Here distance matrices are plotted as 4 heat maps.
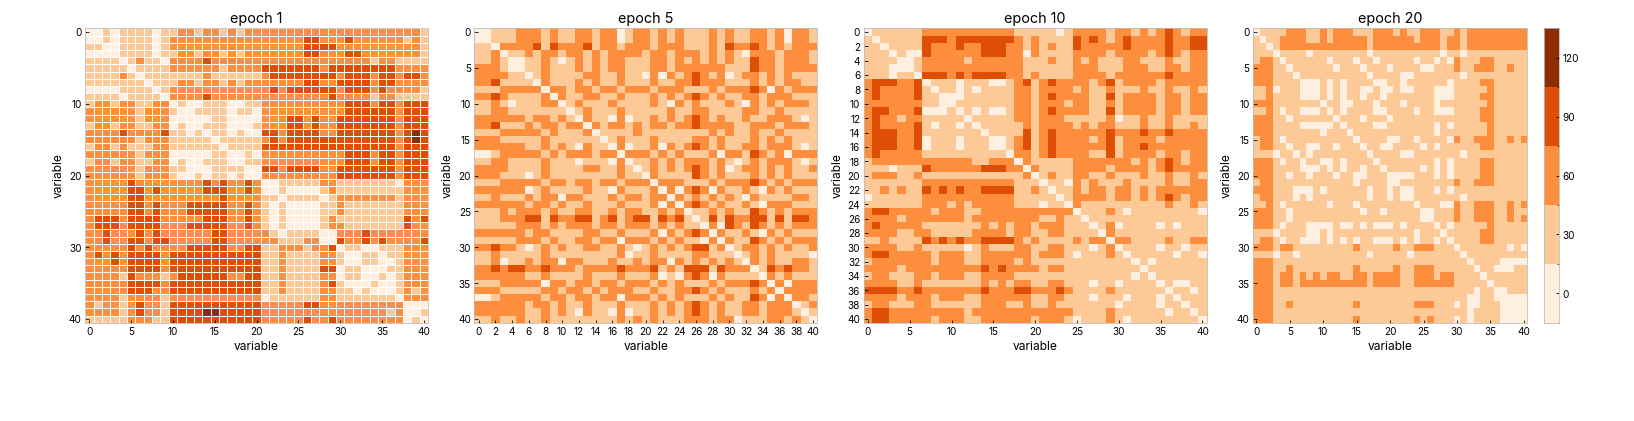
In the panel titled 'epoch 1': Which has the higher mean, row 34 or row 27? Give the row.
27
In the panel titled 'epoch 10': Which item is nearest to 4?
5
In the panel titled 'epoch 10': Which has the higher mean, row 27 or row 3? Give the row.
3
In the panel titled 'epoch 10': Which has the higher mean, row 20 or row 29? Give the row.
29
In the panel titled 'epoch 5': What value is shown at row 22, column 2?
60
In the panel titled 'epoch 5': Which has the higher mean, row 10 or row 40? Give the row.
40
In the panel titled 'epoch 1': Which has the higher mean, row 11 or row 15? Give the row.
15
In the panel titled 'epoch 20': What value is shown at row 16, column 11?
30
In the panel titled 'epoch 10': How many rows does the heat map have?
41
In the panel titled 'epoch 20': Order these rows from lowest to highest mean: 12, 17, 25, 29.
29, 17, 12, 25
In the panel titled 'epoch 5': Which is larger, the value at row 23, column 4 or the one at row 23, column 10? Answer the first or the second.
the first
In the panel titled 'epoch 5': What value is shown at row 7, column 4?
30
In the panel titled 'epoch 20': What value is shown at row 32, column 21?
30
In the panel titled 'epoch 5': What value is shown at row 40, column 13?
30
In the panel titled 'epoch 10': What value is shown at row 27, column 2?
60
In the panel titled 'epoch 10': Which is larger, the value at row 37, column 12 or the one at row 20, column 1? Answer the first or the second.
the second
